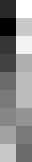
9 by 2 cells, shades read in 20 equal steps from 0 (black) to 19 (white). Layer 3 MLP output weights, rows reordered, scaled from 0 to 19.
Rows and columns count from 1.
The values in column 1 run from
0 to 15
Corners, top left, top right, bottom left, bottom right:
3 19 15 8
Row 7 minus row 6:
1 -3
